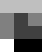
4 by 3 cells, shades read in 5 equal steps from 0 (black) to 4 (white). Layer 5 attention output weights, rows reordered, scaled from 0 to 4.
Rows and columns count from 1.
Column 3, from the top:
3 2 1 0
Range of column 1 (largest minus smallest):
2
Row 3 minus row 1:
-1 -2 -2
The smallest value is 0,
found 2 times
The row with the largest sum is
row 1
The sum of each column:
11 5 6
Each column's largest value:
4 3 3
